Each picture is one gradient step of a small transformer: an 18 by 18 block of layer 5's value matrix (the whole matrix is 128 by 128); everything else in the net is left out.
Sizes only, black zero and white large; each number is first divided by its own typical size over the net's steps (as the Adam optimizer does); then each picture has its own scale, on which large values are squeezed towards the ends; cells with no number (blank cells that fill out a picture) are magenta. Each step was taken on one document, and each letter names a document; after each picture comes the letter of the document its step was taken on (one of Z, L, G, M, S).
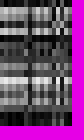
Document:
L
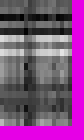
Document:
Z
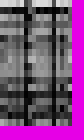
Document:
Z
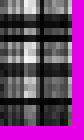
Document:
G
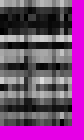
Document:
Z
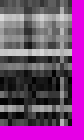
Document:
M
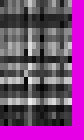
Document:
M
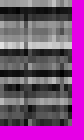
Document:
L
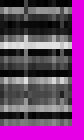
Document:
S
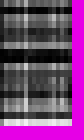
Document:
S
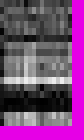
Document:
G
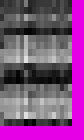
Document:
M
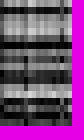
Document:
Z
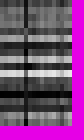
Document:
Z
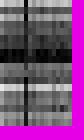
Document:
M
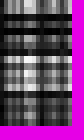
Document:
G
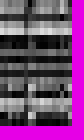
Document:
L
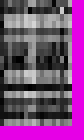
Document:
S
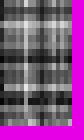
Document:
S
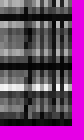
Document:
L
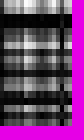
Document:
G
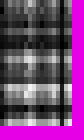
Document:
G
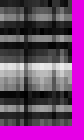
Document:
Z
